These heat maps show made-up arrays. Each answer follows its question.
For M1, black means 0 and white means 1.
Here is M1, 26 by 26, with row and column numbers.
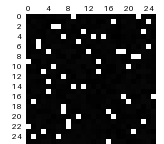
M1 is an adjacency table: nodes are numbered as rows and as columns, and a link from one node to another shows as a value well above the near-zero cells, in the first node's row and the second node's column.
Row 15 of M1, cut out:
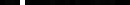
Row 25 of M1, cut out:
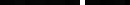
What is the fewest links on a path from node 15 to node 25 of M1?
5
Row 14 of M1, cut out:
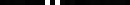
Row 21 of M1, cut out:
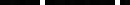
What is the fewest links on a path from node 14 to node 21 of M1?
4
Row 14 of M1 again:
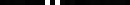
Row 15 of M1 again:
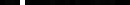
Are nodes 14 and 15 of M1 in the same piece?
no
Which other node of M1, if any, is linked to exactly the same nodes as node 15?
node 13
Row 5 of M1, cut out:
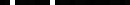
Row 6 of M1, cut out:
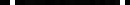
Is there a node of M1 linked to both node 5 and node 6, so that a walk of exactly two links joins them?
yes
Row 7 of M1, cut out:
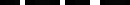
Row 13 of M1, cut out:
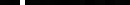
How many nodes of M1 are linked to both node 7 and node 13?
1
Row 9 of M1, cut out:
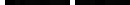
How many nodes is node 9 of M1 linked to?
2
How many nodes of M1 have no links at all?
0
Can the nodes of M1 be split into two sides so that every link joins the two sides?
no
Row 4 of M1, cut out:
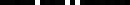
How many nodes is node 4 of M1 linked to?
3
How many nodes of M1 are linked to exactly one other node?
5
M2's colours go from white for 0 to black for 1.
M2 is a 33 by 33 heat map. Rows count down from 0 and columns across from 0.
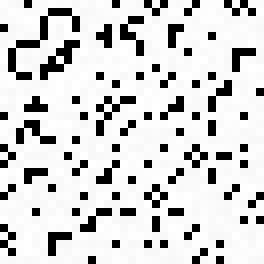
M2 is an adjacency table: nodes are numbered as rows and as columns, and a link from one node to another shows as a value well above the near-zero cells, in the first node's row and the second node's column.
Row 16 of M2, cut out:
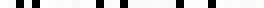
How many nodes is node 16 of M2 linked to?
6
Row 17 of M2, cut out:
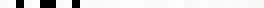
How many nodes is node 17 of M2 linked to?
4
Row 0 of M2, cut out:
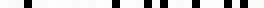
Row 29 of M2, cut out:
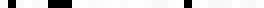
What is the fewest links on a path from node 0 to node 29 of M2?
3
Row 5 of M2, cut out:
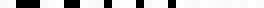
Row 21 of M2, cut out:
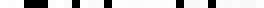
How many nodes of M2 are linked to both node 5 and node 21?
4
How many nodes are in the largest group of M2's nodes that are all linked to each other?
5
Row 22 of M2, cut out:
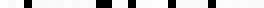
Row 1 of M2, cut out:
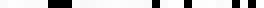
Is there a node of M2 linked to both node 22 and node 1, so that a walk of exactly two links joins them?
no
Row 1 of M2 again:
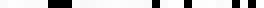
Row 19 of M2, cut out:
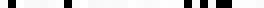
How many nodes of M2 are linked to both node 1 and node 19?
2
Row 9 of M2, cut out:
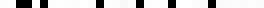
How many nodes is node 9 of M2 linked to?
7
